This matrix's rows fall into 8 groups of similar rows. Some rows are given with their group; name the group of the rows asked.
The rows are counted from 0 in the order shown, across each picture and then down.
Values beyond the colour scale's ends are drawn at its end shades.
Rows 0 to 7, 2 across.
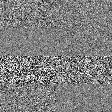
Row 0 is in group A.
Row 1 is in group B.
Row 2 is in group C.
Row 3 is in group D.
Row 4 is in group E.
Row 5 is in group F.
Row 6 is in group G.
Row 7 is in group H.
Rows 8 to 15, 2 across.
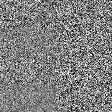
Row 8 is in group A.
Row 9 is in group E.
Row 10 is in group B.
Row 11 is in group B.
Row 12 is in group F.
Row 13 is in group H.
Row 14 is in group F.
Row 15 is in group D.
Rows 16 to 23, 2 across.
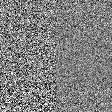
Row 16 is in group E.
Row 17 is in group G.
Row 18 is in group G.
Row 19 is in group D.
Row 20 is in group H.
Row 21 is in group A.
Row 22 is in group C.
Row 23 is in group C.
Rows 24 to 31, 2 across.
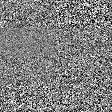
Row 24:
A
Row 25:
D
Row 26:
C
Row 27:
D
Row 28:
B
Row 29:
A
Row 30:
H
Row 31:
A
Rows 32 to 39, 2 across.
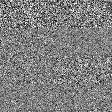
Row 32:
B
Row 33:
G
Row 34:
E
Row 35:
H
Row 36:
B
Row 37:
C
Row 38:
H
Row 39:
G
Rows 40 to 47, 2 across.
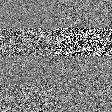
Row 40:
C
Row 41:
H
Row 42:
D
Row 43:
E
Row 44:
A
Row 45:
C
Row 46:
C
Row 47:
C
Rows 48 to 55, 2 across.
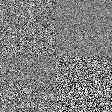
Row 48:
F
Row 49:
E
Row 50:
H
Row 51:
C
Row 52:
E
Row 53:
G
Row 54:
E
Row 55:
C
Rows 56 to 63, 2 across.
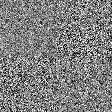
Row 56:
C
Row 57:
C
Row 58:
F
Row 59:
B
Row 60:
A
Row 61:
F
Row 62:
B
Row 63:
C
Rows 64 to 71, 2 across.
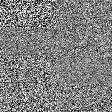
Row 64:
G
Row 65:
B
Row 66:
G
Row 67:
C
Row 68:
G
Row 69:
F
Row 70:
C
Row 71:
G
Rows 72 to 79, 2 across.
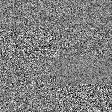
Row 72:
D
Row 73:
E
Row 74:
D
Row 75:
A
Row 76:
B
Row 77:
A
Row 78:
H
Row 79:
B
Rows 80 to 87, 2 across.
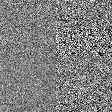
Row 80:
G
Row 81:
A
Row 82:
E
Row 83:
F
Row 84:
F
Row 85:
E
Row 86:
A
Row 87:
A
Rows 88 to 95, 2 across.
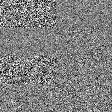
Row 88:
G
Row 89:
H
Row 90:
C
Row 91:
G
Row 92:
A
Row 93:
C
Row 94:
H
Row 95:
B
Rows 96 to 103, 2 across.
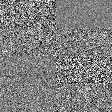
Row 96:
F
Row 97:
D
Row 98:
D
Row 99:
G
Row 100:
A
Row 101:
G
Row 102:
B
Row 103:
F
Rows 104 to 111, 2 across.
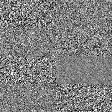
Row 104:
A
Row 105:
B
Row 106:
F
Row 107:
A
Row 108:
H
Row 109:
F
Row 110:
B
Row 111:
G
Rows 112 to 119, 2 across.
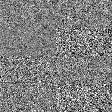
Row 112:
F
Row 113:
H
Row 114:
A
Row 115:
F
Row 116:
G
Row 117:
E
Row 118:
B
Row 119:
F
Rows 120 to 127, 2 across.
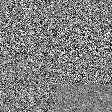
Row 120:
C
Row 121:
H
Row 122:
F
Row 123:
C
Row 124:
D
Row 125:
H
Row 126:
F
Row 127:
E
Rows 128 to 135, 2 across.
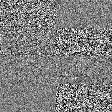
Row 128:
G
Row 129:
B
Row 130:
G
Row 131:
E
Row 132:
D
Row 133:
A
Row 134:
B
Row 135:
E
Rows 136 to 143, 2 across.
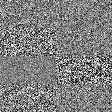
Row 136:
E
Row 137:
A
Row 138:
H
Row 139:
G
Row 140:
B
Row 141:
D
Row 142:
D
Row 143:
F
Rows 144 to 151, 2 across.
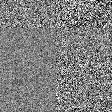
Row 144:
C
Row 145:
A
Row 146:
C
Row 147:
C
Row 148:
D
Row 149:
C
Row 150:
H
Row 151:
E
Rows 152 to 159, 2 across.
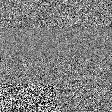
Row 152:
A
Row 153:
H
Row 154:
F
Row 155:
D
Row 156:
C
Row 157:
E
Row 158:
D
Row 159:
G
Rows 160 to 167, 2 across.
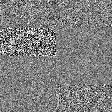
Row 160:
F
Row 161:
H
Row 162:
D
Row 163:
A
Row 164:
B
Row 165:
F
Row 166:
D
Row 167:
F
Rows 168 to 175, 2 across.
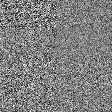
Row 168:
G
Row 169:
E
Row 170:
F
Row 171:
C
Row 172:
C
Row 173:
C
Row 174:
D
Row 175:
H
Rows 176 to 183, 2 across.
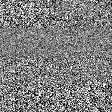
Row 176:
F
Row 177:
A
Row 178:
D
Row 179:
E
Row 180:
D
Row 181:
B
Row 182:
D
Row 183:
F
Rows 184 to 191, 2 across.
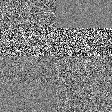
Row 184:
E
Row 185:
C
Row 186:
C
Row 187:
B
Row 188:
A
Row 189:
F
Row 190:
B
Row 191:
D
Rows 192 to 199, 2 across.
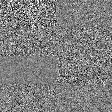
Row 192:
B
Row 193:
G
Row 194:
D
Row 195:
D
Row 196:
D
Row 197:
A
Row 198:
C
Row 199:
F
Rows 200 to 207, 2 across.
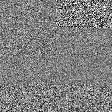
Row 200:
D
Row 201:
G
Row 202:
A
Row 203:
G
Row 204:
B
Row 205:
E
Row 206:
C
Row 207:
D
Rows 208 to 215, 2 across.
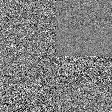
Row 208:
E
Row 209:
D
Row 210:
H
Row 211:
H
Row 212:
A
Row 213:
A
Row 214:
A
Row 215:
D
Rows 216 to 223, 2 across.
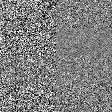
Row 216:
A
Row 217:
H
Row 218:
G
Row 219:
A
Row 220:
D
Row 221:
H
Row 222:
D
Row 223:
A
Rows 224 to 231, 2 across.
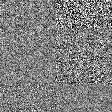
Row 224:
F
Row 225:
B
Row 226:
F
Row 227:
E
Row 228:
H
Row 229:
G
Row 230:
B
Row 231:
E
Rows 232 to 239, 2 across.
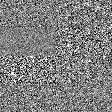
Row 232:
G
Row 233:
D
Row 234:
C
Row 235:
H
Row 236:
H
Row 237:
F
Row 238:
B
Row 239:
G
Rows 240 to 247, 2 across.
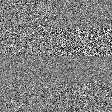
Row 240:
G
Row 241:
B
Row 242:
H
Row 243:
C
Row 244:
D
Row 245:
G
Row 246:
H
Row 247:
D
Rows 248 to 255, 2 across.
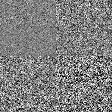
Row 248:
H
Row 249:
F
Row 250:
H
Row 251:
G
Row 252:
F
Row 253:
A
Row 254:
E
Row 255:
A
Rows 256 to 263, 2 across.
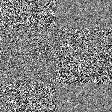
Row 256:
E
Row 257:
C
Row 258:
G
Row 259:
H
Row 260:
B
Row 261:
A
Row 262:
H
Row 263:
H
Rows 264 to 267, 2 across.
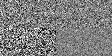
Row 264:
E
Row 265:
C
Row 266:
A
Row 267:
H
